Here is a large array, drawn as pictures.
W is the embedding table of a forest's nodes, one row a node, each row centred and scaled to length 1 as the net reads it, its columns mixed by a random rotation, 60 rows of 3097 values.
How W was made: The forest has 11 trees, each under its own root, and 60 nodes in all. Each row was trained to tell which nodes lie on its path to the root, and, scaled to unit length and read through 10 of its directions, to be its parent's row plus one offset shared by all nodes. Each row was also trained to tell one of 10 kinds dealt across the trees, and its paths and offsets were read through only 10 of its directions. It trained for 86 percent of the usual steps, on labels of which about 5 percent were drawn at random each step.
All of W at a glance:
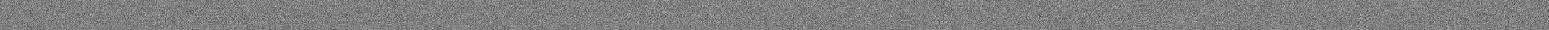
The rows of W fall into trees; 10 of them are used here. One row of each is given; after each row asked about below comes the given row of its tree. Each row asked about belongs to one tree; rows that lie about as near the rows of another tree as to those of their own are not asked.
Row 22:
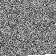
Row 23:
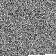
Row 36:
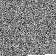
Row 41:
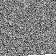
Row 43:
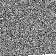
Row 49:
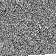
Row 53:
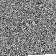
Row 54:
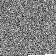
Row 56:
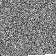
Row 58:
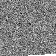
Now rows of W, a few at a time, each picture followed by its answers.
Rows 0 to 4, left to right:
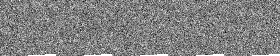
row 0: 22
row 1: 23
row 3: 43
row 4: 36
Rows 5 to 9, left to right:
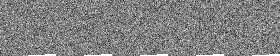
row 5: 23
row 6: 23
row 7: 43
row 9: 43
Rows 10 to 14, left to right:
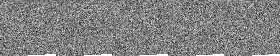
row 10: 41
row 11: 56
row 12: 36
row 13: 53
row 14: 49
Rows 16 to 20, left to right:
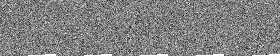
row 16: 58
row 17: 49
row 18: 41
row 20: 54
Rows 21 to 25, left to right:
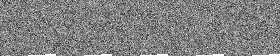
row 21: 56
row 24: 36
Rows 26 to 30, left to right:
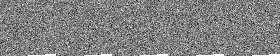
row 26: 56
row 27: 54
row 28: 58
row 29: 58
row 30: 58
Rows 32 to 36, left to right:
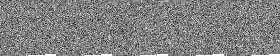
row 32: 22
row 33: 56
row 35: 43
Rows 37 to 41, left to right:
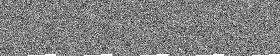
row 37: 36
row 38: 36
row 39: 49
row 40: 41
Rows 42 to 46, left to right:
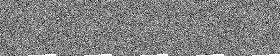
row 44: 58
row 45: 43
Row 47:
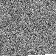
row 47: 22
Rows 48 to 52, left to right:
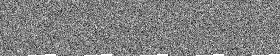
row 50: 41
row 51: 56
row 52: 36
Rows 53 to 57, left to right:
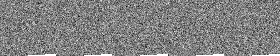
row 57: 41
